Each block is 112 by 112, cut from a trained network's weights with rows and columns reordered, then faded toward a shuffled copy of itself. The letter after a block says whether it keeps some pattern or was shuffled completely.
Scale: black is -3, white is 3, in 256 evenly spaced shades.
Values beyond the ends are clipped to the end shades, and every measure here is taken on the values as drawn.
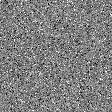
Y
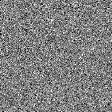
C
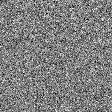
Y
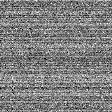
C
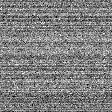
C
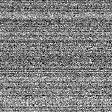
C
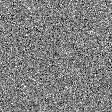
Y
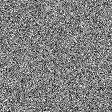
Y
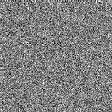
C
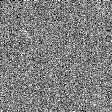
C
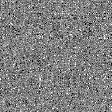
C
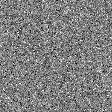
Y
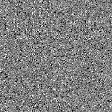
C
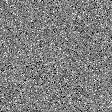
Y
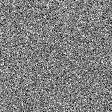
Y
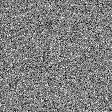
Y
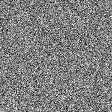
Y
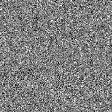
C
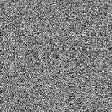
C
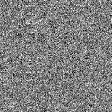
C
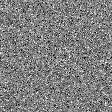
Y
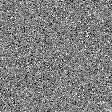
Y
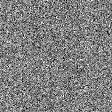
C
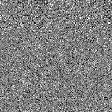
C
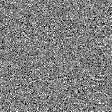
C
